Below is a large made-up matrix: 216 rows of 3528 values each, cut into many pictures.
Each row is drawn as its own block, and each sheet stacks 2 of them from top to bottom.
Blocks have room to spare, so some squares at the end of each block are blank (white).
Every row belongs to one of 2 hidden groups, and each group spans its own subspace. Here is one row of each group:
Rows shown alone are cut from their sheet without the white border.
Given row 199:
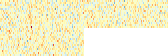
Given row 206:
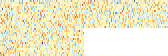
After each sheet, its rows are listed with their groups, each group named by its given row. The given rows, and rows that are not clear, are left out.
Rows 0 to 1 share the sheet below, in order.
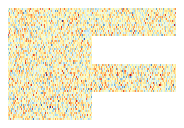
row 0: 199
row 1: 206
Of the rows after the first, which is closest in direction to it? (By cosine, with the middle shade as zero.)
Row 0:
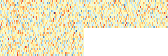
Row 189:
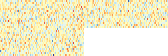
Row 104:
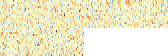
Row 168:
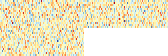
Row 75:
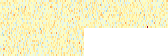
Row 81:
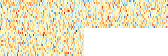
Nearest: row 81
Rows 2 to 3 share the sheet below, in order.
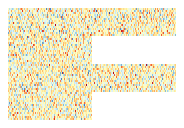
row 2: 206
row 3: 199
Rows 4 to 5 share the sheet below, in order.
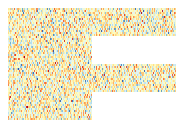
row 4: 206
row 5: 206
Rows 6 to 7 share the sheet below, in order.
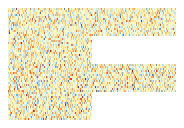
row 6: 206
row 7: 199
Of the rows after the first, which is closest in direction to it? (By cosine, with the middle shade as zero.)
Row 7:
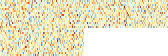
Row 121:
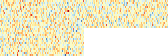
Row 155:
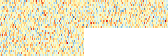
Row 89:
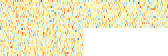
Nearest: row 89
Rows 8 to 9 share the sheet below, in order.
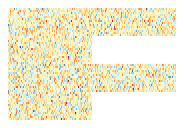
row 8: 199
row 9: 199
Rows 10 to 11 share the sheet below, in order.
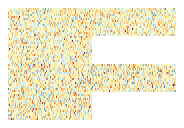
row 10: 199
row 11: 206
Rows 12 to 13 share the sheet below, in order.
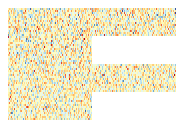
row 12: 199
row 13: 206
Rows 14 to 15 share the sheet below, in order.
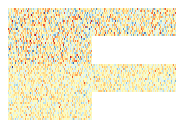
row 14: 199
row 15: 199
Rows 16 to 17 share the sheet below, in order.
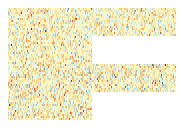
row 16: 199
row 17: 199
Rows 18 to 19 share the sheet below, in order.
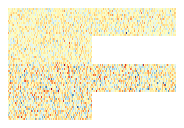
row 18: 206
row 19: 206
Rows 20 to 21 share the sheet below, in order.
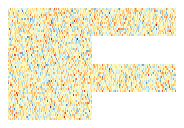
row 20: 206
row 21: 206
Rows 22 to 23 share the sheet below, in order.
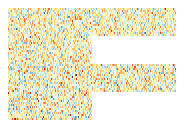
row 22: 199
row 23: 199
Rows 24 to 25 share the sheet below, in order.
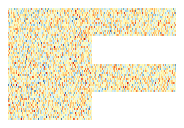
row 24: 199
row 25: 199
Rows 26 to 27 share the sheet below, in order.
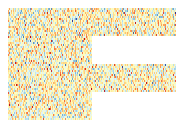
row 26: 199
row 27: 199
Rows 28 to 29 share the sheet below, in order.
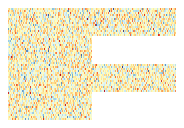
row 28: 206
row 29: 199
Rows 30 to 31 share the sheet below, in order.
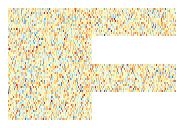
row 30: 199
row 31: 199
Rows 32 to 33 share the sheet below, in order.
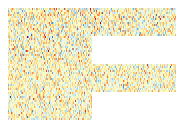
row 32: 206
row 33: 206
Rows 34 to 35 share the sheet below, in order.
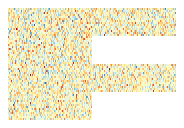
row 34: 199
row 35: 206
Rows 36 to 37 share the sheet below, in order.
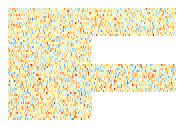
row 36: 206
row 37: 199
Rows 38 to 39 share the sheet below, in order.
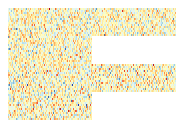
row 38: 199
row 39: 206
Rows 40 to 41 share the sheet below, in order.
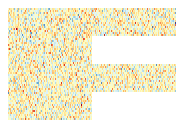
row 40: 199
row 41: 199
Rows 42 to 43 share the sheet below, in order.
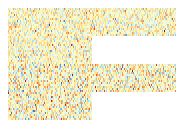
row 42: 206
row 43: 199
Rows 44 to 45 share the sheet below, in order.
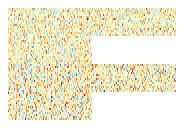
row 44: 206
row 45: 199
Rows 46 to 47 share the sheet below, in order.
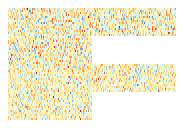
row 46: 206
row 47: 206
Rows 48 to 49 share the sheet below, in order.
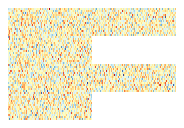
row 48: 199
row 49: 206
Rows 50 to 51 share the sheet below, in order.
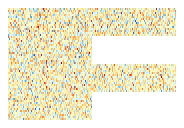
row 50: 199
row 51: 206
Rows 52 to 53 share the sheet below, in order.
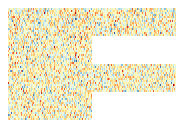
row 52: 199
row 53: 206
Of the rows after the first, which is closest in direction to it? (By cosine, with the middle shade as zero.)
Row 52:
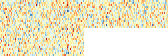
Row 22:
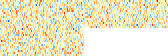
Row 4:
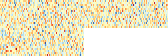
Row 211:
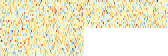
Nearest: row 211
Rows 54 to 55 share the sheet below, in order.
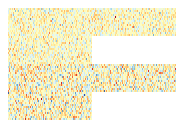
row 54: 206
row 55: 199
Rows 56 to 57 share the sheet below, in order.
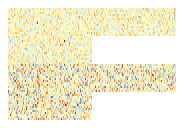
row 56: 206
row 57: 199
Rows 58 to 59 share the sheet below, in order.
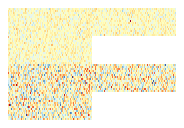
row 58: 199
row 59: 199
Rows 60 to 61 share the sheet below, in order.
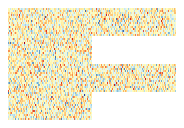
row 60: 206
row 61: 199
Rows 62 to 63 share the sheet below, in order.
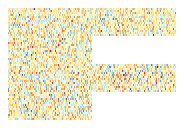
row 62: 206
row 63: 206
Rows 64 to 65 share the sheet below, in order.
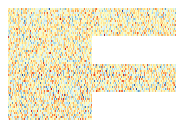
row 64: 199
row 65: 206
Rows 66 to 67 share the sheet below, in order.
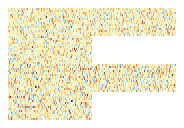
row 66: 206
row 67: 206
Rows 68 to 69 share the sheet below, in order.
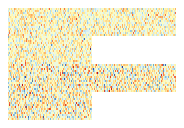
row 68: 199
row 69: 199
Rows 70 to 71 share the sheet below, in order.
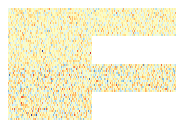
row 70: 199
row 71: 206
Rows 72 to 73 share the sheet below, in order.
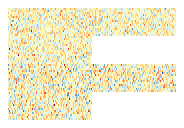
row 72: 199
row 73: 206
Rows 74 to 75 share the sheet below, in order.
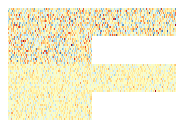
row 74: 206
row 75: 206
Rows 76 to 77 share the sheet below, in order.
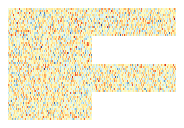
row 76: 199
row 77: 199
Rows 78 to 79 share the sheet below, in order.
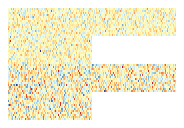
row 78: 206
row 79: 199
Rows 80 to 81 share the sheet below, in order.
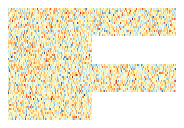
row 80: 206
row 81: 199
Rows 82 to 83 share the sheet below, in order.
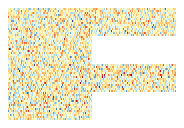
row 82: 199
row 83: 206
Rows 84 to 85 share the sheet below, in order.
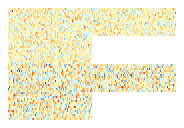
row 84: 199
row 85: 206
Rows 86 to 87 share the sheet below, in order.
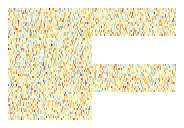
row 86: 199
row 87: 199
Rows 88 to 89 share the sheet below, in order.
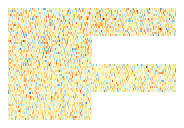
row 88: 206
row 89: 199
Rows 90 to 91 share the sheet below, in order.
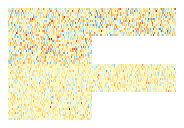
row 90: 206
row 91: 206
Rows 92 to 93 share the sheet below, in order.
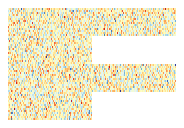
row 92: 199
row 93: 206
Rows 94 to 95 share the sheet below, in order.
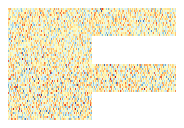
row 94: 206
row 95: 199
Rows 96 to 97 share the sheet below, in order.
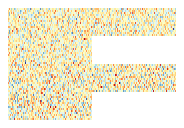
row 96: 199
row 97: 206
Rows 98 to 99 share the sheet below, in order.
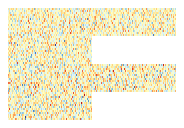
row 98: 206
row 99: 199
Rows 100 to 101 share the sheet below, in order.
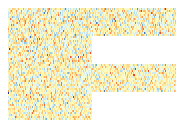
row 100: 199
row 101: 199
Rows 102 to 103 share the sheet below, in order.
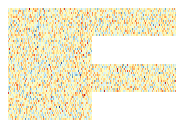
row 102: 199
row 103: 199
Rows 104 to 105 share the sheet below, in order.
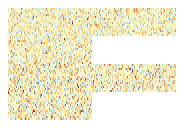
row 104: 206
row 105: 199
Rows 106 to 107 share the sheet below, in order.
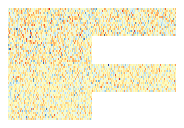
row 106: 199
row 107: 206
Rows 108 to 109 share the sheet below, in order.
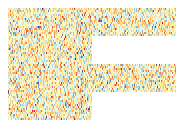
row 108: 199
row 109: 199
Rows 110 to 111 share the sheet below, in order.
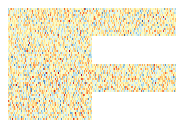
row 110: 206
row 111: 199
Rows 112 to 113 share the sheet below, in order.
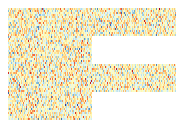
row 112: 199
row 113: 199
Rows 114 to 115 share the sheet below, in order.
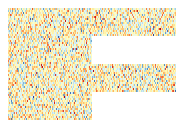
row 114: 206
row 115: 206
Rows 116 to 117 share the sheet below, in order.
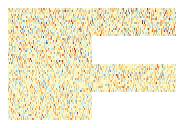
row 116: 206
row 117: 206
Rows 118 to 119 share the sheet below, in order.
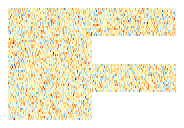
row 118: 206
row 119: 206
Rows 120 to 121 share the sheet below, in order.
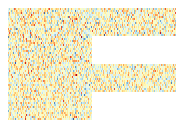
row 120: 199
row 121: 199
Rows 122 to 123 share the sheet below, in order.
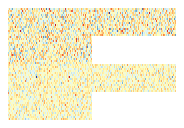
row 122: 206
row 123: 199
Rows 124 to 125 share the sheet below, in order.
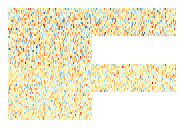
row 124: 199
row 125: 199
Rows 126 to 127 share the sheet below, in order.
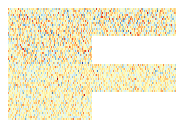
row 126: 206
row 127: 199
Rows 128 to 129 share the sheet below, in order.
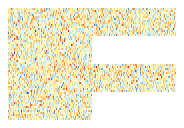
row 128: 206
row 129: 206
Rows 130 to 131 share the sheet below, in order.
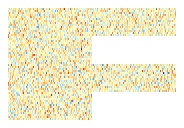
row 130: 199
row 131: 206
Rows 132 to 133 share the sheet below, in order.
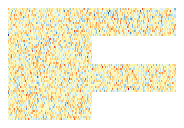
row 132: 206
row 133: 199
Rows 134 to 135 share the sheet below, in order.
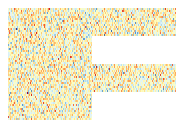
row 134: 199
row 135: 206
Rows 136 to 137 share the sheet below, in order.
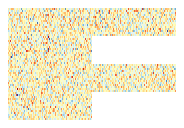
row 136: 206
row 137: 206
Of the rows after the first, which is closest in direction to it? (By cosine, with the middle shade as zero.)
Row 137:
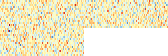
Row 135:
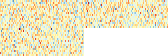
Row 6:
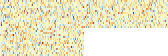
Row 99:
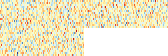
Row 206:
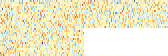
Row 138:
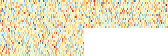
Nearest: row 6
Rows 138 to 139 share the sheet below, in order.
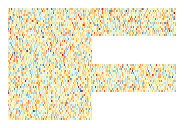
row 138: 206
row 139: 199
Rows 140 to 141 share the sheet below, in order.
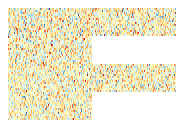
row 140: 199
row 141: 206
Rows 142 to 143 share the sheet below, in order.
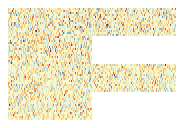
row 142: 206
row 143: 199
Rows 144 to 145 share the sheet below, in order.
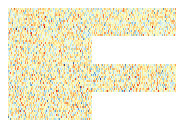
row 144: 199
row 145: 206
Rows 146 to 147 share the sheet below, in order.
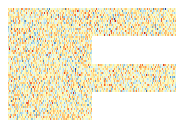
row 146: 199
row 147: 199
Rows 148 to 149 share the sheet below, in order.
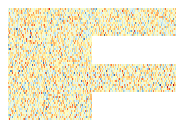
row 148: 199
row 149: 206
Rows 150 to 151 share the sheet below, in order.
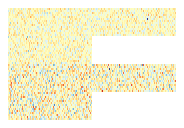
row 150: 199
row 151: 206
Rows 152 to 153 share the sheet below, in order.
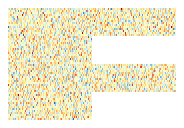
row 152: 206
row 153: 199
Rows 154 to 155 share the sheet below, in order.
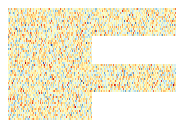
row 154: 199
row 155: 206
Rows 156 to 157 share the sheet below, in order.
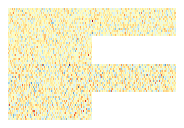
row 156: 206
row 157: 199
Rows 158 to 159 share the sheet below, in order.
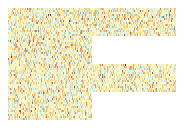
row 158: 206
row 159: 206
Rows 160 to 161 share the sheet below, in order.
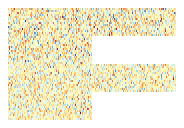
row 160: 199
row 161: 199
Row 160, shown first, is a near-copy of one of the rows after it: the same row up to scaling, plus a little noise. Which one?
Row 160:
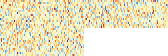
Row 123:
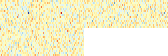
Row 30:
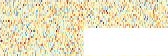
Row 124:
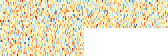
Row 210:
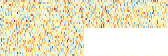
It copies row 210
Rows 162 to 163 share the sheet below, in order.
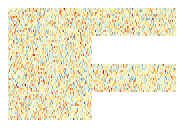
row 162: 199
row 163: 199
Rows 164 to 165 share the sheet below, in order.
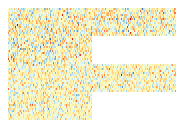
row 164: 206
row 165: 206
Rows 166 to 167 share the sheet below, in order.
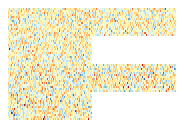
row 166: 199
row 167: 206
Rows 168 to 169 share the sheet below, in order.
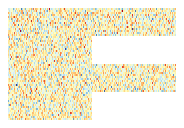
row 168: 199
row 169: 199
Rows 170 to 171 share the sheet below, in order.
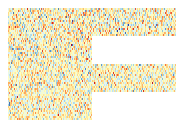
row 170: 206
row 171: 199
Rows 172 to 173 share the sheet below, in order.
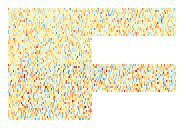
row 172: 206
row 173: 206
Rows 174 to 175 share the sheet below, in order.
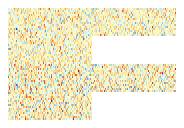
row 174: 199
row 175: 199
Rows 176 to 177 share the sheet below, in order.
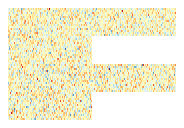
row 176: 199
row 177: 206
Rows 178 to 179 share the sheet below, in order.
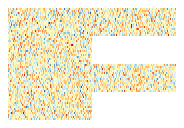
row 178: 206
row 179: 206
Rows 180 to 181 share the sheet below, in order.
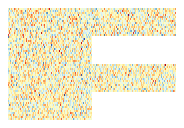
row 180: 199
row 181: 199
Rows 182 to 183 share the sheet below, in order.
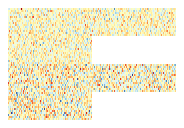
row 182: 206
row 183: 206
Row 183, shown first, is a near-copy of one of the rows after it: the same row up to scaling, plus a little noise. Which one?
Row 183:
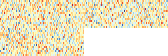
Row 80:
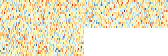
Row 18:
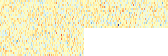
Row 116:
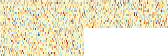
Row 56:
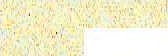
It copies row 80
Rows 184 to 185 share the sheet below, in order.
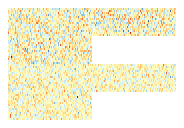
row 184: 206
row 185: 199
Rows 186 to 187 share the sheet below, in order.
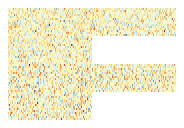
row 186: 206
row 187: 199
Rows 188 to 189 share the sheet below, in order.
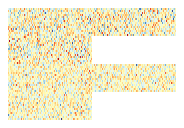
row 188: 199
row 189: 199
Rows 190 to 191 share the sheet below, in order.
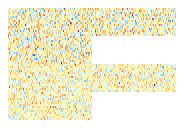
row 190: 199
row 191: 206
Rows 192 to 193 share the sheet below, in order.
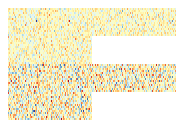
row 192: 199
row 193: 199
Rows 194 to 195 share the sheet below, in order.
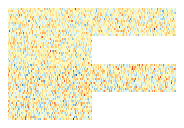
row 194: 206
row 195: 199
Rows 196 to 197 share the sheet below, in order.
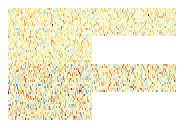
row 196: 199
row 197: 199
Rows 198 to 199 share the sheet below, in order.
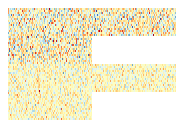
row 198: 206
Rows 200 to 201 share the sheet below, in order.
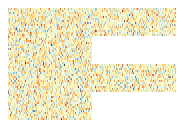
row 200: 199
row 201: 199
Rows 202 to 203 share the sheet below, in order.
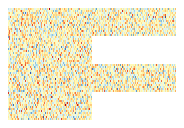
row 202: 199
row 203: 199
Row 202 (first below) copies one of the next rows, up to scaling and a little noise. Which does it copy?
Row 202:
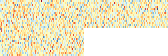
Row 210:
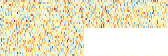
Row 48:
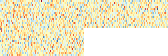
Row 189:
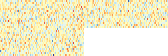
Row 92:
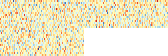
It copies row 48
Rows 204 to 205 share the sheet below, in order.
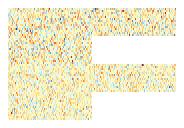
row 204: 199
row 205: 206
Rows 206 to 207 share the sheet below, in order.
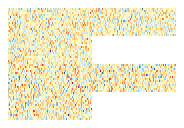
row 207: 199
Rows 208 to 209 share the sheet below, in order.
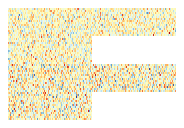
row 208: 206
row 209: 206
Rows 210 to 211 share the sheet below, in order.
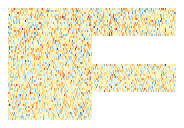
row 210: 199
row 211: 199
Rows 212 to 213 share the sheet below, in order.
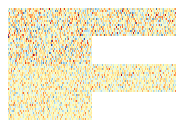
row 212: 199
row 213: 206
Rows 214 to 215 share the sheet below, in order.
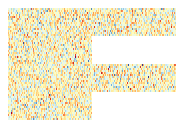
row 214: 199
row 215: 206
